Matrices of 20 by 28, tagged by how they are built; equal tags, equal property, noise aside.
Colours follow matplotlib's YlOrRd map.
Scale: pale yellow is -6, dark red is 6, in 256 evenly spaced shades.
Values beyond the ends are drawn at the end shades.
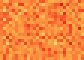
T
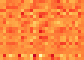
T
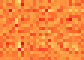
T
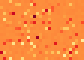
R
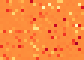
R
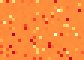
R
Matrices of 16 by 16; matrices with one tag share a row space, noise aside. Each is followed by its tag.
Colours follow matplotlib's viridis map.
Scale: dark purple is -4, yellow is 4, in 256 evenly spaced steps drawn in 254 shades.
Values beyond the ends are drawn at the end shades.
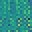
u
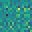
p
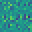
u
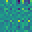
p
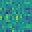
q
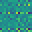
u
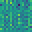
p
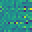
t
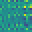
t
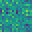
q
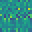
u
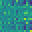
t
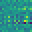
t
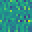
u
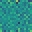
u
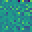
p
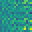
t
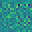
u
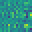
t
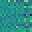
t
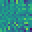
t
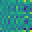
t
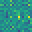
p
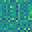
u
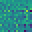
t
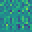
p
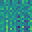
p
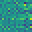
t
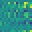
t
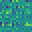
q
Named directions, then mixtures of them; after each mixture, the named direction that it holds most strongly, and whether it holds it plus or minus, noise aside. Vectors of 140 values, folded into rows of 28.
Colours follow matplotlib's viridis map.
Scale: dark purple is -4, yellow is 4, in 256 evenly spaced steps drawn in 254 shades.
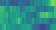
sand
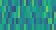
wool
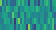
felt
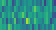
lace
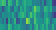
lace, plus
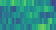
sand, minus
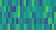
wool, plus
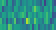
lace, plus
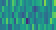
lace, minus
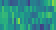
sand, plus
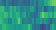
sand, plus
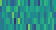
felt, plus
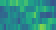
sand, minus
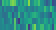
felt, minus
